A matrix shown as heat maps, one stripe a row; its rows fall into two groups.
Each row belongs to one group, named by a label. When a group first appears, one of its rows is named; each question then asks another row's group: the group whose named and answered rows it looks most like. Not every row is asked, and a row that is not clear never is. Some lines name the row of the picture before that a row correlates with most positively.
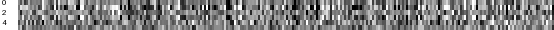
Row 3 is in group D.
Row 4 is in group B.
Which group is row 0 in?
D
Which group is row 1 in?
D
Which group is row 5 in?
D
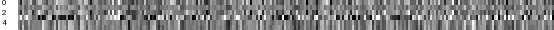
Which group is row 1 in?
D
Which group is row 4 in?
D
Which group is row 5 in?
D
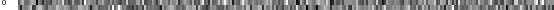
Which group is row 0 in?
B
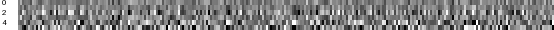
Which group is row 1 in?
D
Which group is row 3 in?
B
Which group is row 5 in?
D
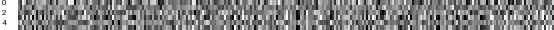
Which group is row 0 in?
D
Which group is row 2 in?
B
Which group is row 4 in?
B
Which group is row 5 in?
B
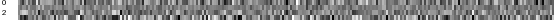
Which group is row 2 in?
D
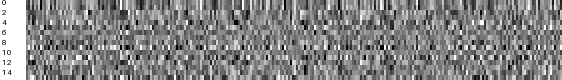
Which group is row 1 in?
B
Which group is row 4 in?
D
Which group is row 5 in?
B
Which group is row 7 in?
B
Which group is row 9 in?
B
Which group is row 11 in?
D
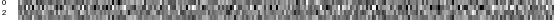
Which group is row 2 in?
D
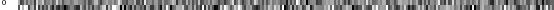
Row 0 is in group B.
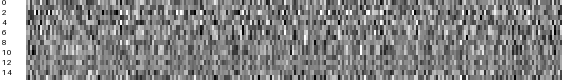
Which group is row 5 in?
B
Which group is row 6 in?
B
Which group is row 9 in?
D
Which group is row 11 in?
B
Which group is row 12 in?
D
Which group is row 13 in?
B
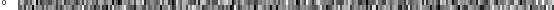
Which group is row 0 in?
B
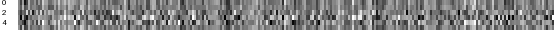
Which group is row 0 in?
D
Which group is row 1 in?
D
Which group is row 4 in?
D
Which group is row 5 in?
D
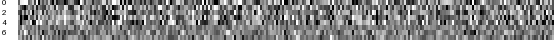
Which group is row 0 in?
D
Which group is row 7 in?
B
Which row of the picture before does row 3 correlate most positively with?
3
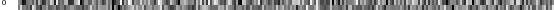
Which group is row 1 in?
B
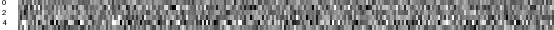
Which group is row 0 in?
B
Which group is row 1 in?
B
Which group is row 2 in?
D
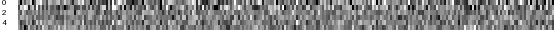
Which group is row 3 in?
B
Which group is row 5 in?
D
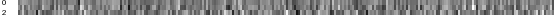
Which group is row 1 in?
D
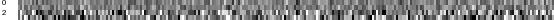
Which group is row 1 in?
D
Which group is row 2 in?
B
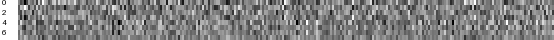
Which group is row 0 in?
D
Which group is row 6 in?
B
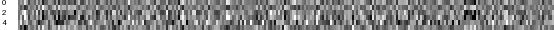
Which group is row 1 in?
D
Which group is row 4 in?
B
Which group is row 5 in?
D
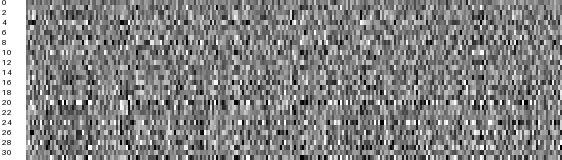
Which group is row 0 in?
B
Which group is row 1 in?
D
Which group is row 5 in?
D
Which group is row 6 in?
B
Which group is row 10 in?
D
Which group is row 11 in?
B
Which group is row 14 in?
B
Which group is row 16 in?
B
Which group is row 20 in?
D
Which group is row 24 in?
B
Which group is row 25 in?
B
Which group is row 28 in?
B
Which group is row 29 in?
D
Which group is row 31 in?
D
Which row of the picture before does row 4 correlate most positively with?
5
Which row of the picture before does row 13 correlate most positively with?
1
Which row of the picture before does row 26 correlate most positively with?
5
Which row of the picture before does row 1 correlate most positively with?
1
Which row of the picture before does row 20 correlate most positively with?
1
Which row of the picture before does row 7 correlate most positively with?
3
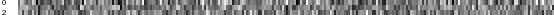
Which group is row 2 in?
B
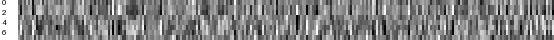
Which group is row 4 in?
B
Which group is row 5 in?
B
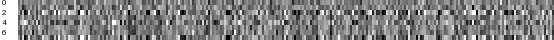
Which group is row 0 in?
D
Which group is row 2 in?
D
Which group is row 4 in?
D
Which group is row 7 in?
D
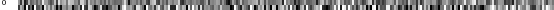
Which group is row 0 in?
D
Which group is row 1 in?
B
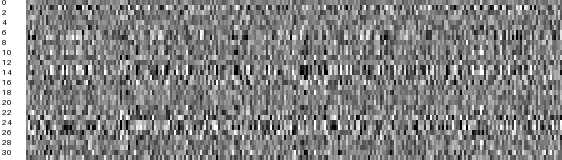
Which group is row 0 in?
D
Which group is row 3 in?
D
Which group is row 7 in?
D
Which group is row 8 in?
B
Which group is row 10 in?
D
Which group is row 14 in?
D
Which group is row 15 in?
B
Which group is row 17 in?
B
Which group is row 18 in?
B
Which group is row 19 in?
B
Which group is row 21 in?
D
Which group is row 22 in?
D
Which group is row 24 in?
B
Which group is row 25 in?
B
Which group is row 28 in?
D
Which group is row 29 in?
D
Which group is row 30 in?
B
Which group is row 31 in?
D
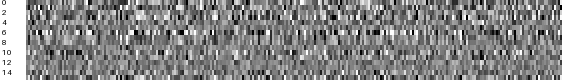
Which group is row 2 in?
B
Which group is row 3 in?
B
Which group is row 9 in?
B
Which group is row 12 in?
D
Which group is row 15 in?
B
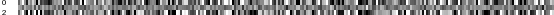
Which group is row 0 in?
B
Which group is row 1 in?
B
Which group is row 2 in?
B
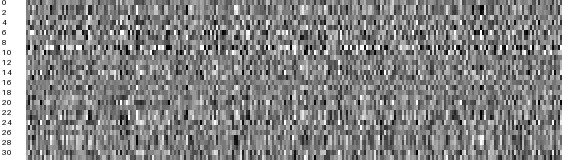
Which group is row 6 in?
D
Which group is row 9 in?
D
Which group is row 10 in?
B
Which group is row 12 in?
B
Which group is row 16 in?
D
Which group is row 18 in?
B
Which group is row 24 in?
B
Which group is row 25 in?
D
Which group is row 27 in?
D
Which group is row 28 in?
D
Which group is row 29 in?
D
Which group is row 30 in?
B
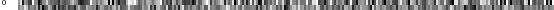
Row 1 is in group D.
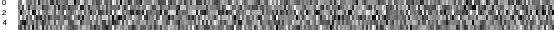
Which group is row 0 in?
D
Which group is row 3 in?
B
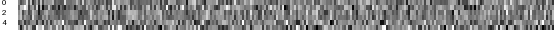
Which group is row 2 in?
B
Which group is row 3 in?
B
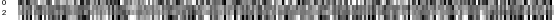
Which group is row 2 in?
B
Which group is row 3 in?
B
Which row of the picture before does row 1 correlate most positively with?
3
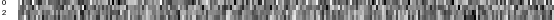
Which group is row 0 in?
B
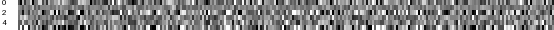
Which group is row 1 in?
B
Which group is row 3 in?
D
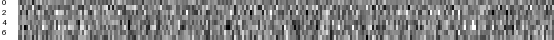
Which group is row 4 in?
D
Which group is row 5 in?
D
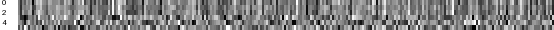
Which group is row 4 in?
D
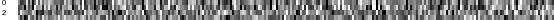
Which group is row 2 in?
B
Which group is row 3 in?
D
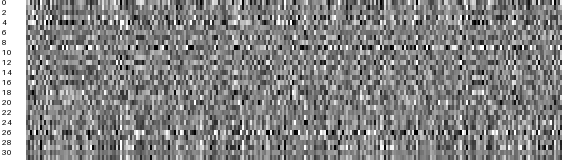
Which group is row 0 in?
B
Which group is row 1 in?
B
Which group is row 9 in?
D
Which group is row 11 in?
B
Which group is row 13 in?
B
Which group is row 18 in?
D
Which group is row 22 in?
D
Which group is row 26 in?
B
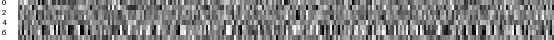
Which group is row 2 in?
B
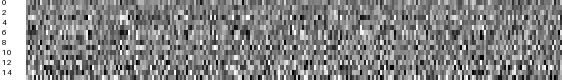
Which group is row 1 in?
D
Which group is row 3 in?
D
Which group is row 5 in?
D
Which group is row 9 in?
B
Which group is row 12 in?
D
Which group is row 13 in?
B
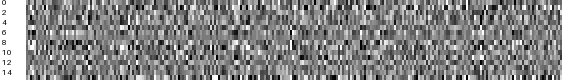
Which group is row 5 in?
D
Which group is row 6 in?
D
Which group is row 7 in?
D
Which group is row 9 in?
D
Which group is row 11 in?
D
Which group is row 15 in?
B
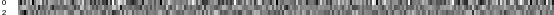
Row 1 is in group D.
